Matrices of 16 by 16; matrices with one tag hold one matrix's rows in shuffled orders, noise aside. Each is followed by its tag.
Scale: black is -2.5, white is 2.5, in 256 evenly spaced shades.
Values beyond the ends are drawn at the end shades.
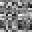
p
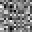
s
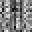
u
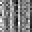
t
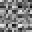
p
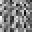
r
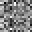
s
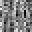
r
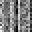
t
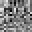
s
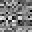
p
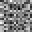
s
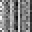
t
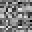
p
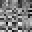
p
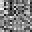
s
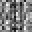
u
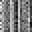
t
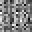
r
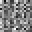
r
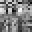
p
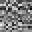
p
